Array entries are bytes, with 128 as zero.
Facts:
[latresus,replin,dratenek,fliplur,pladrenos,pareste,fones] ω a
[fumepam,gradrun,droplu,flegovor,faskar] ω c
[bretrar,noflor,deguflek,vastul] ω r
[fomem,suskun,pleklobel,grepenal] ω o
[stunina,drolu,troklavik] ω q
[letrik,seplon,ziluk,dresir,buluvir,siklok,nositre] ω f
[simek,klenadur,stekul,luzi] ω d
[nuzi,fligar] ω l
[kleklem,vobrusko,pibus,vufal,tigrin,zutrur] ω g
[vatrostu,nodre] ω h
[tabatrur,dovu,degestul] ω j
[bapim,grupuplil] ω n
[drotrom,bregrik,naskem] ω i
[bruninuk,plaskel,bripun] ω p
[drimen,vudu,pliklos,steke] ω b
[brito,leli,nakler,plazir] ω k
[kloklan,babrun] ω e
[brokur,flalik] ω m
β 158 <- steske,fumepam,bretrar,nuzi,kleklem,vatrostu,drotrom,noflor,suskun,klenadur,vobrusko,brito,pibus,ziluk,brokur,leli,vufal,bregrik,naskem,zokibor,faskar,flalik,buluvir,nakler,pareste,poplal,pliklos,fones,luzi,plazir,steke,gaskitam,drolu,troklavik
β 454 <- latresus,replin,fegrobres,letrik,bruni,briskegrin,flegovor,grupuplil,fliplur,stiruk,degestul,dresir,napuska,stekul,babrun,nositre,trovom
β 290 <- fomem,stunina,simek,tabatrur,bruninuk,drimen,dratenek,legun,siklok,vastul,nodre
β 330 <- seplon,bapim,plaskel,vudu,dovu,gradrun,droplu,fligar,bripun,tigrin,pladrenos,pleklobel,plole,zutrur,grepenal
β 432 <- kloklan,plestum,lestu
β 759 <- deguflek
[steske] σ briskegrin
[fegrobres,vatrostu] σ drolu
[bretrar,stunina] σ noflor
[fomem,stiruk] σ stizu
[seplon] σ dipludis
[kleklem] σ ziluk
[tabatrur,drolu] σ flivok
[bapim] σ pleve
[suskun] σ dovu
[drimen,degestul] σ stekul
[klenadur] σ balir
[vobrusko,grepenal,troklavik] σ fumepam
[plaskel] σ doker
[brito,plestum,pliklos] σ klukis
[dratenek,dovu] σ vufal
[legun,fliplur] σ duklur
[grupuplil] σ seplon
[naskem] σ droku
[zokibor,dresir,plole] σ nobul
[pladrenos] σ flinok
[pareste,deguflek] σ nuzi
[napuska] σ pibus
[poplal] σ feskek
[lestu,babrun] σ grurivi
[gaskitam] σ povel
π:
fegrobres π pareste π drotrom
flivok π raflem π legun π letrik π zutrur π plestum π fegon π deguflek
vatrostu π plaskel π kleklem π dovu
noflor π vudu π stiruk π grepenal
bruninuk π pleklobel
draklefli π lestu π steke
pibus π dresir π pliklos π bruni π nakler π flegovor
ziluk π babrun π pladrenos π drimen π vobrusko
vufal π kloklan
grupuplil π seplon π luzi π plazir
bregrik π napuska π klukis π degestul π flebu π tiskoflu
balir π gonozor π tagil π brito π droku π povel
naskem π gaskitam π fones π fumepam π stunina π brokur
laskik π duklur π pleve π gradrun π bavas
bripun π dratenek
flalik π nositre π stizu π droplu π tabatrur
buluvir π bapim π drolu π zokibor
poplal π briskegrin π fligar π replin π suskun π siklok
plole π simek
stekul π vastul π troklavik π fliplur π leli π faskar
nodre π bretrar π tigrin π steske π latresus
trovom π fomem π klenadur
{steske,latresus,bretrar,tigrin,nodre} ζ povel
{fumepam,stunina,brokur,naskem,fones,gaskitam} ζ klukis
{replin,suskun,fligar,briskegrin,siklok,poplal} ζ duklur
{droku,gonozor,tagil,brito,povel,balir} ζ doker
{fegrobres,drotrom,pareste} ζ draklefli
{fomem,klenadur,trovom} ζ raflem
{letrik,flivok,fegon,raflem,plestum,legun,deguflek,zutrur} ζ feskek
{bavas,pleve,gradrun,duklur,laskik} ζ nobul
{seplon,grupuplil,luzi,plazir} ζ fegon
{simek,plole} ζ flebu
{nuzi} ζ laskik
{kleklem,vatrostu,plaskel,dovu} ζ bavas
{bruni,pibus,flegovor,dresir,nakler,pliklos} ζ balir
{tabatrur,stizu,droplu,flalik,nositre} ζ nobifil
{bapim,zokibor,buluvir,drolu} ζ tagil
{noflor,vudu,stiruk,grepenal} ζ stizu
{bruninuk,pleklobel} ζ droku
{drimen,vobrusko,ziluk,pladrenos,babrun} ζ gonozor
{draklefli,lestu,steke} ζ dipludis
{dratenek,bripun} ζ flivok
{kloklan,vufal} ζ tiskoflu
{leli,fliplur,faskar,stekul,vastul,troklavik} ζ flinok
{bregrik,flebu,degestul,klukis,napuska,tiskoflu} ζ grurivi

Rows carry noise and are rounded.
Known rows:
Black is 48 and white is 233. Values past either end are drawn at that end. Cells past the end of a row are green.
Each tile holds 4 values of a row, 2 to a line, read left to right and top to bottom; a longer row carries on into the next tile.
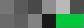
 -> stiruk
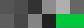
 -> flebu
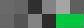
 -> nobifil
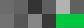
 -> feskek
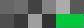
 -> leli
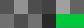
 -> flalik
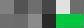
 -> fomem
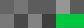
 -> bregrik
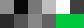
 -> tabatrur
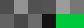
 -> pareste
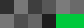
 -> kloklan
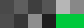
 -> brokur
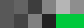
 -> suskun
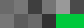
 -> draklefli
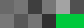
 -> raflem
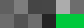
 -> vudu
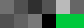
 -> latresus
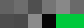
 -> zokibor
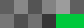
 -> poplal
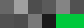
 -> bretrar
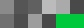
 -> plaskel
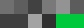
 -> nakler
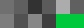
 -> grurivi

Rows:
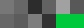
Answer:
doker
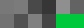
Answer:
ziluk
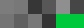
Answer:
balir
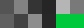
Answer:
fumepam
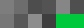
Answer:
pibus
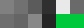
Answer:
dratenek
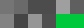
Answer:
vufal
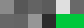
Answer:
legun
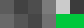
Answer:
flivok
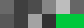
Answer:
zutrur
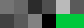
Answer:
flegovor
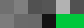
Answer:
grupuplil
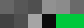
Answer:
vobrusko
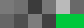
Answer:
fligar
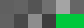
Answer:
drotrom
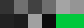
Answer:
deguflek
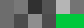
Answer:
nuzi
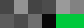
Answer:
troklavik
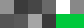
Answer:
siklok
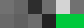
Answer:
replin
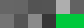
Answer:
seplon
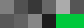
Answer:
bruni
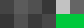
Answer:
drolu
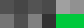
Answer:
luzi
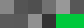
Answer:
tigrin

